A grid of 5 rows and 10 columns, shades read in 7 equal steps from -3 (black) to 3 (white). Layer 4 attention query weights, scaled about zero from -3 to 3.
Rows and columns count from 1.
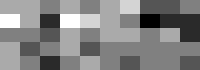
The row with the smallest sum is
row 5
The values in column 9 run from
-2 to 1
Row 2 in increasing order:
-3 -2 -2 -2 0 1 1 2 3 3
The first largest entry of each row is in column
7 1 4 1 1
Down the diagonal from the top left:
1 1 -1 1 1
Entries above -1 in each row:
8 6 8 8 7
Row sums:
4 1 1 0 -2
